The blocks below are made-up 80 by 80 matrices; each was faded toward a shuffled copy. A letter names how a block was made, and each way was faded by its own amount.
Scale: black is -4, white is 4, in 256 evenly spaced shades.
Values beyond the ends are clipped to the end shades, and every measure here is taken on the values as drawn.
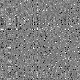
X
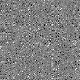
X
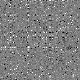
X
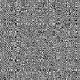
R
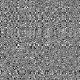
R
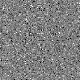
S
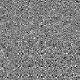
R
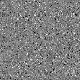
S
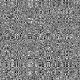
R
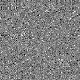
S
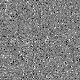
S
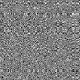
R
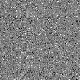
S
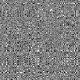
R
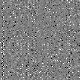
X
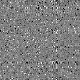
X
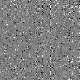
X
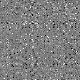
X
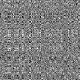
R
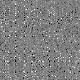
X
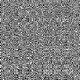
R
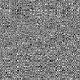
R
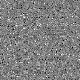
S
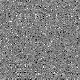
S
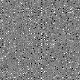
X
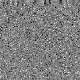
S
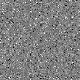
S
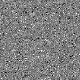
S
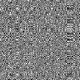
R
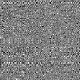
R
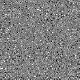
S
